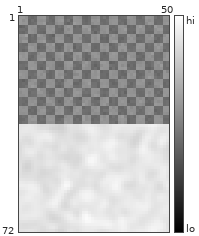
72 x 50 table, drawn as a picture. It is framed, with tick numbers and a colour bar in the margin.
It is made of 2 by 1 panels. Panel 1,1: middling, checkered. Panel 2,1: very high, blotchy, faint in contrast.
